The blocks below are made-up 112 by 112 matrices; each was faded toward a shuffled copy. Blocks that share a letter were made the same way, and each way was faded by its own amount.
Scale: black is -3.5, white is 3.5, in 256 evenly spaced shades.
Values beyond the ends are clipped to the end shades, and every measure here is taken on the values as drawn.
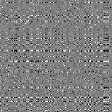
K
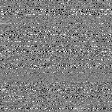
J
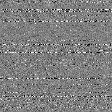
J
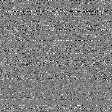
J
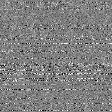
J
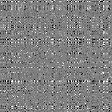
K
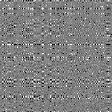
K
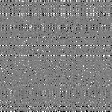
K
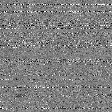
J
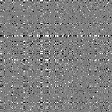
K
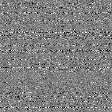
J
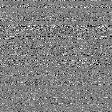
J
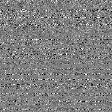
J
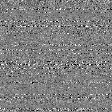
J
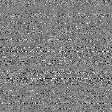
J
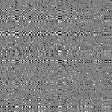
K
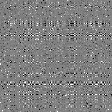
K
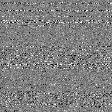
J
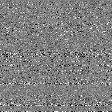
J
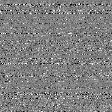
J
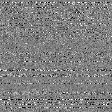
J
